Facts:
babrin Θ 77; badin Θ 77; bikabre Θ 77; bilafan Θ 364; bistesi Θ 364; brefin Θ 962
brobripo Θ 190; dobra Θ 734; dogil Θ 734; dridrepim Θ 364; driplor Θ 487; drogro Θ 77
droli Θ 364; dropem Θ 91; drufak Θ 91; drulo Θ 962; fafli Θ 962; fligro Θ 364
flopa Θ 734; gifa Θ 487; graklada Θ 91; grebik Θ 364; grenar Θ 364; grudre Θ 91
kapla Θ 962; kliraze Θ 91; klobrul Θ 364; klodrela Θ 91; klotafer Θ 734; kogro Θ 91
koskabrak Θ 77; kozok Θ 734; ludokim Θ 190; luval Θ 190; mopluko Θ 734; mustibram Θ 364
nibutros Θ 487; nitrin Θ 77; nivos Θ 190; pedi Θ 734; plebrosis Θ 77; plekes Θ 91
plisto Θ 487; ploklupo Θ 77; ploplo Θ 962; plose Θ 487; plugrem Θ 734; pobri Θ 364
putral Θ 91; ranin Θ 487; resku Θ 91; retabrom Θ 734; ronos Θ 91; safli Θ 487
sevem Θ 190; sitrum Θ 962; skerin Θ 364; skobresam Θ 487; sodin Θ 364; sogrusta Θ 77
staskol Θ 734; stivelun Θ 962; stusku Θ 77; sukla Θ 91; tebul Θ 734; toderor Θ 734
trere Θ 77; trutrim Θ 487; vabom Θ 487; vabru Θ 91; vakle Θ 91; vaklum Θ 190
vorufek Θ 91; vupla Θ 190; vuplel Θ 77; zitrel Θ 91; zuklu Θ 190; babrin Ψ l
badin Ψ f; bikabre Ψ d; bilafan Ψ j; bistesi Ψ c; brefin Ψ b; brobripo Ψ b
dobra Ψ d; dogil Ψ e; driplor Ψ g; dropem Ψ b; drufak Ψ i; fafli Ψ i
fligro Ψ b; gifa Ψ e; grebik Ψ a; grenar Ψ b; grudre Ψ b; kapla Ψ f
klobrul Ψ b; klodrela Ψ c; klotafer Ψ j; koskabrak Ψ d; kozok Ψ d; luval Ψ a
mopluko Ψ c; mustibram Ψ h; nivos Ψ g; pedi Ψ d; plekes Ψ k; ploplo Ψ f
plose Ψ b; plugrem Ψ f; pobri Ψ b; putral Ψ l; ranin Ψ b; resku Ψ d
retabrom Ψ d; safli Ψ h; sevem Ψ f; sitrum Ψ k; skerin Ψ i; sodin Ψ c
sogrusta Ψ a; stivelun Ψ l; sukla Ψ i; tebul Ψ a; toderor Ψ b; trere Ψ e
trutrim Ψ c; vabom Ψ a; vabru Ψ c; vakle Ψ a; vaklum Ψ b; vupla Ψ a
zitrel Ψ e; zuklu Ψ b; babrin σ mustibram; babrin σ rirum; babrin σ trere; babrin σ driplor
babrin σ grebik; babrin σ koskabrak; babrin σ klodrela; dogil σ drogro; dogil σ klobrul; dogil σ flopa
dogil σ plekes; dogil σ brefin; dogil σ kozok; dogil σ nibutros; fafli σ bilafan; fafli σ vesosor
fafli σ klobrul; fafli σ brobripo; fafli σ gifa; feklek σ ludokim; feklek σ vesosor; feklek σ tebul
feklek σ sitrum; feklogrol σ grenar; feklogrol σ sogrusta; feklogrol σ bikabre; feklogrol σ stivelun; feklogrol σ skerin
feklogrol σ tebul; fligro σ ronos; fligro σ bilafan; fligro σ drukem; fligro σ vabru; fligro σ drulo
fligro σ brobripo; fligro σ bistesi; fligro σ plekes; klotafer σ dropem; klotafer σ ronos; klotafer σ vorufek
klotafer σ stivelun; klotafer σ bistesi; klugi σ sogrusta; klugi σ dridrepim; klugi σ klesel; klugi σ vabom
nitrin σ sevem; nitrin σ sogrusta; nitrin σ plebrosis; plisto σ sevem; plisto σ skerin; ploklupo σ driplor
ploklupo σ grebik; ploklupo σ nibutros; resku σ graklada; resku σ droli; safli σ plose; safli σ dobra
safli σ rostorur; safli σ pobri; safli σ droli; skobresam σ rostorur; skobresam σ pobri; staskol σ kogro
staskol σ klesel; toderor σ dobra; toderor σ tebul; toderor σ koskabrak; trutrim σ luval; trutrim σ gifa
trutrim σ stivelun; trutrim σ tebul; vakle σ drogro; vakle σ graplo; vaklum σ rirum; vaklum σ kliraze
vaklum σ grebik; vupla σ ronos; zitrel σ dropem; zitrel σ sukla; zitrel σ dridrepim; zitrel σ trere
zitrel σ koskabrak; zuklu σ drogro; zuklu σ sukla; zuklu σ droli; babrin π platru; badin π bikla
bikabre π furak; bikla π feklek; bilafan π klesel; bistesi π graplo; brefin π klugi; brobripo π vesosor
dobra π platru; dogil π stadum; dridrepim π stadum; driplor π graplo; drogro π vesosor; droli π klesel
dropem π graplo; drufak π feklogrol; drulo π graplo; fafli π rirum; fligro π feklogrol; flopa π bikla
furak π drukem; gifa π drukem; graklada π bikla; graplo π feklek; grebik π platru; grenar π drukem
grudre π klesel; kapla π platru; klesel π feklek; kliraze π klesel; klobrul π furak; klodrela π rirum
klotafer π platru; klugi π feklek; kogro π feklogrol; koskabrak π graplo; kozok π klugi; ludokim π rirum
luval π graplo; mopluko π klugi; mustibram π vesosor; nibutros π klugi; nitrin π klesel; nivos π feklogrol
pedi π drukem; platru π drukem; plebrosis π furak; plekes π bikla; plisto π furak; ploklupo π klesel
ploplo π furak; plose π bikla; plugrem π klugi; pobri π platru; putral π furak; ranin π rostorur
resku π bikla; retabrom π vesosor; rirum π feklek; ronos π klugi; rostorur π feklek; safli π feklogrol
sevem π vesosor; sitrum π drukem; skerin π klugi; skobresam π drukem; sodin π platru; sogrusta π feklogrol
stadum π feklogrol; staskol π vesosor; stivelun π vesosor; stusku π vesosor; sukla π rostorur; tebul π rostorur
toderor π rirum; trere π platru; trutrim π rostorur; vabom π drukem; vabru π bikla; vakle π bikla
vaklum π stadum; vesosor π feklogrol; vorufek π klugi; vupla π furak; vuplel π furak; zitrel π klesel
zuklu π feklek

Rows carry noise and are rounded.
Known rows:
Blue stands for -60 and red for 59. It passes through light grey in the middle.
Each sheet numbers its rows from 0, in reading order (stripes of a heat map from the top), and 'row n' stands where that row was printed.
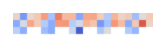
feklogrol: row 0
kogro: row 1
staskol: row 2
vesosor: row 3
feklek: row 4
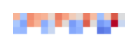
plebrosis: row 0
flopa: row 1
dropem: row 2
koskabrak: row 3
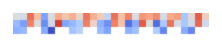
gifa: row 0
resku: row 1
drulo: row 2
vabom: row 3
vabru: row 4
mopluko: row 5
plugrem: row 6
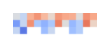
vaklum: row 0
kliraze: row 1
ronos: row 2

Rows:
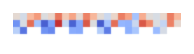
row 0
zuklu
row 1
sukla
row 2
bilafan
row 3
safli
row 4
klesel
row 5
driplor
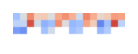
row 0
badin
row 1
drogro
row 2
dridrepim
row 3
plose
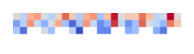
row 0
fligro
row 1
skobresam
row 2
klotafer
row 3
kozok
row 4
brefin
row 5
sevem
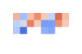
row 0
nitrin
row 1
grenar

